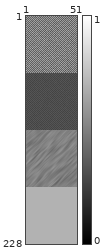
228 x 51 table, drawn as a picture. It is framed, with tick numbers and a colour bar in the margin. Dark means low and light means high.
The table splits into 4 rows of 1 panel. Panel 1,1: middling, checkered, strong in contrast. Panel 2,1: low, checkered, faint in contrast. Panel 3,1: middling, slanting up to the right, faint in contrast. Panel 4,1: high, flat.
